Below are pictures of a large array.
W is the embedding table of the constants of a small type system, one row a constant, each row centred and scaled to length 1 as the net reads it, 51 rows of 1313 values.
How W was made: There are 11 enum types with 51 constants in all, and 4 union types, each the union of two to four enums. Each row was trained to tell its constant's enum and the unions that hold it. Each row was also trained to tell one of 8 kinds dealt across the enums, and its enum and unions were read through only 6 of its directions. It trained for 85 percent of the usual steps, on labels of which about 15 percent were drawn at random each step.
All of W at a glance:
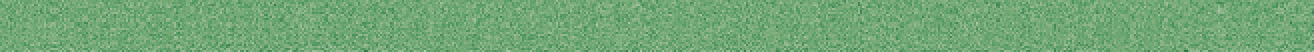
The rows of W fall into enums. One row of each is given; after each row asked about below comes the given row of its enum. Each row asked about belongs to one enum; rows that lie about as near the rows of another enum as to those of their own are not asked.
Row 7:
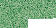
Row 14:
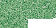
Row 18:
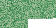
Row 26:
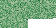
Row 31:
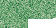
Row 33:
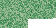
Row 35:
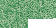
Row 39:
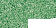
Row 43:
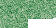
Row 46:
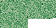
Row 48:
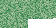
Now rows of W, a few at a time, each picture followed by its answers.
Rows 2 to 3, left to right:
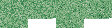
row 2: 7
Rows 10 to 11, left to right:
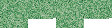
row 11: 14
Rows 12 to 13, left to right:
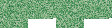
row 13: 35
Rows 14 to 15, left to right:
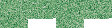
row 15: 7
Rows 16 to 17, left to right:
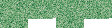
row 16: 33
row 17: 7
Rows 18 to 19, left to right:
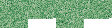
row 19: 14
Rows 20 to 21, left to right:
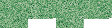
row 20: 18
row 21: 14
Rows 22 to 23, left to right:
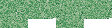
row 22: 48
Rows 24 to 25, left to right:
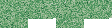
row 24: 48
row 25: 33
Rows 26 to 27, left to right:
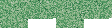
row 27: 14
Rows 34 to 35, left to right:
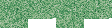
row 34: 18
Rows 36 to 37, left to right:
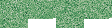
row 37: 31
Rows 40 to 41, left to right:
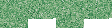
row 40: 35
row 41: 33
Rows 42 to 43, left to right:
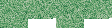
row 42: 48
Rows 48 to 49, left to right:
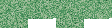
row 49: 35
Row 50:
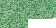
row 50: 33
